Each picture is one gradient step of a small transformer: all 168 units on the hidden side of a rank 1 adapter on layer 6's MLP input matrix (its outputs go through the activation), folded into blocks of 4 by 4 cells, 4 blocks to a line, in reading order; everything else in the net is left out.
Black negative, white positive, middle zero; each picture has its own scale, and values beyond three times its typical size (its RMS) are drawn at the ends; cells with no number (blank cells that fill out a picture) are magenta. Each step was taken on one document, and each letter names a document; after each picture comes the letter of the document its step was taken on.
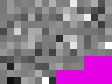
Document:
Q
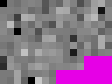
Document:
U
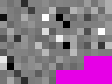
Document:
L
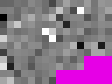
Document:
L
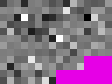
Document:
L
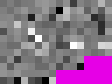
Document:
Q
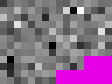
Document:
L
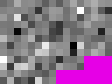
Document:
U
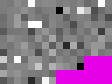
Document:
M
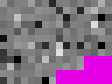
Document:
M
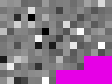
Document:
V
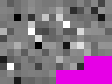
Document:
V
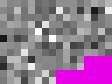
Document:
U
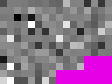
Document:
V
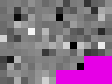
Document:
V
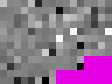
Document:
M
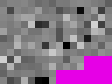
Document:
M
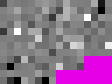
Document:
Q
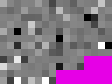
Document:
Q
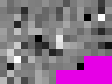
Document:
Q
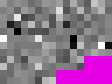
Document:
U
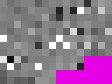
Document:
V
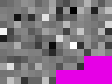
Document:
V
